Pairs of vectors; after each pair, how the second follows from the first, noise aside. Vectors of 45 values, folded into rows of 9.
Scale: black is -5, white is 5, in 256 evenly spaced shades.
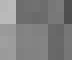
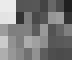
scaled up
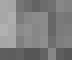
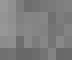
shrunk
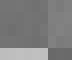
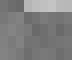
reversed
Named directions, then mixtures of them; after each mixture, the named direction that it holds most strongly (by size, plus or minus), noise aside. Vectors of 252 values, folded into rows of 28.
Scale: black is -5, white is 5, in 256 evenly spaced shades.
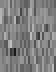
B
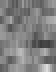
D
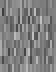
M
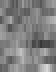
D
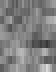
D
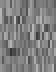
B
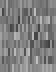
M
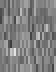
B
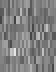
B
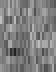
B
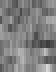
D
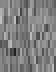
B
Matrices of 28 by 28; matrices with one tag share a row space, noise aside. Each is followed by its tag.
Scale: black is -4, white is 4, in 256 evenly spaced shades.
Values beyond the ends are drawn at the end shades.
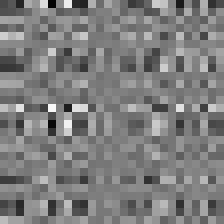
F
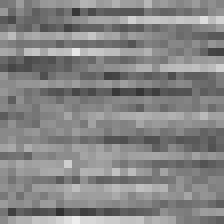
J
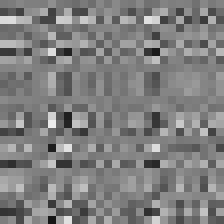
F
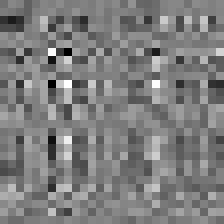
F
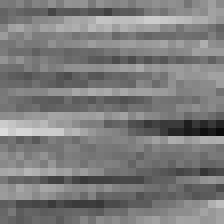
J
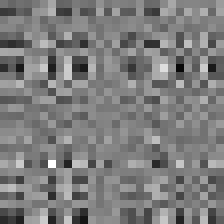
F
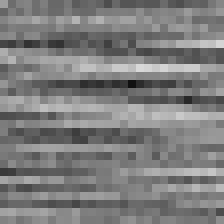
J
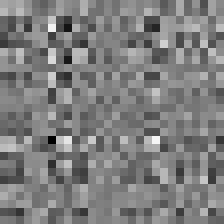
F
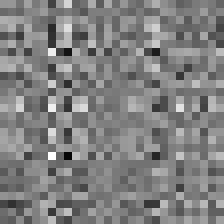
F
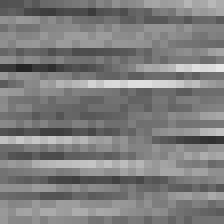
J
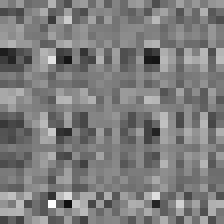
F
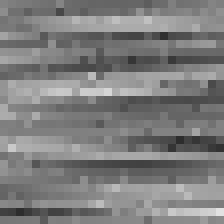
J
